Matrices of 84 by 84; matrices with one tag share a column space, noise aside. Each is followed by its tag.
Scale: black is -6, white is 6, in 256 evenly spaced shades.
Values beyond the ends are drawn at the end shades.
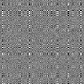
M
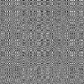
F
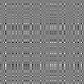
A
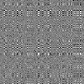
M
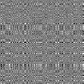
A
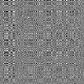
F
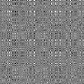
F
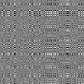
M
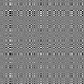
M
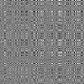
F
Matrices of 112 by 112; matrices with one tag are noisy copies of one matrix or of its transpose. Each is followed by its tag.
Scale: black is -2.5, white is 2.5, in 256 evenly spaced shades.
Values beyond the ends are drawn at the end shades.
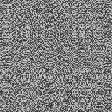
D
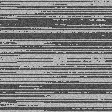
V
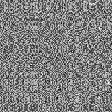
D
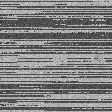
V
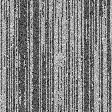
V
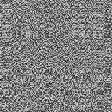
D
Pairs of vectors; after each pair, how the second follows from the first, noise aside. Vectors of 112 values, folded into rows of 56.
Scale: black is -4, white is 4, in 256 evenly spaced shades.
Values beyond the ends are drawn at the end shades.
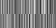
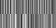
wrapped around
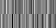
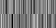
sign-scrambled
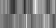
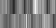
copied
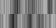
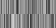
sign-scrambled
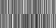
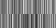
copied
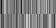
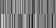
wrapped around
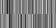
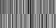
wrapped around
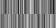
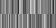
sign-scrambled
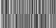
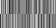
sign-scrambled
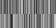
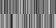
copied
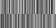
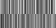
copied
